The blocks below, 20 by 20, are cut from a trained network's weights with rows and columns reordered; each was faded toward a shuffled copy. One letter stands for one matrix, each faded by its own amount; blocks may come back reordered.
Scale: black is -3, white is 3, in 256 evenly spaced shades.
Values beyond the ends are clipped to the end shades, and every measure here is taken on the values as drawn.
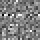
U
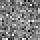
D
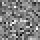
D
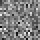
D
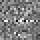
U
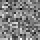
D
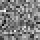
D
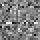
U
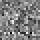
U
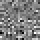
U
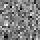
D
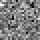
D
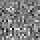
U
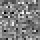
U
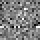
U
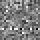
U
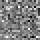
U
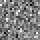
D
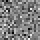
D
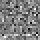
D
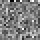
U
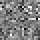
U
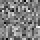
U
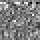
U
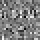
U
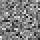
D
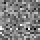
U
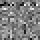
U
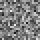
D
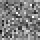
D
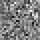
D
